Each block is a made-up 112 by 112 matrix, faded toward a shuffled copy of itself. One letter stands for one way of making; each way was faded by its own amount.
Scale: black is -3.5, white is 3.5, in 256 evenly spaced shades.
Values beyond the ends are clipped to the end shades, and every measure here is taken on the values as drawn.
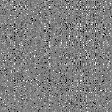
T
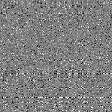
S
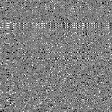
S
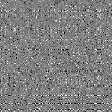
S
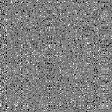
T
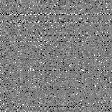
S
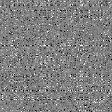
S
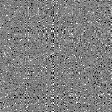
T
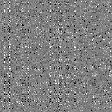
T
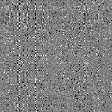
T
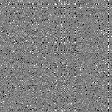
T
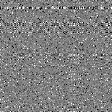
S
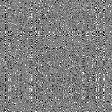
T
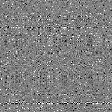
S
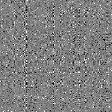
T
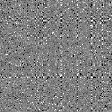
T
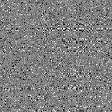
S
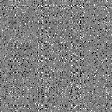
T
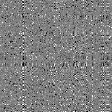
T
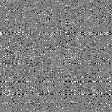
S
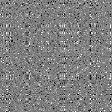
T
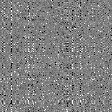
T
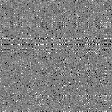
S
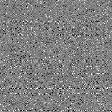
S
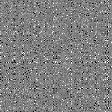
T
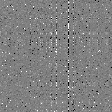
T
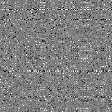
S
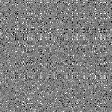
T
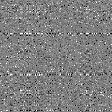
S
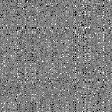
T
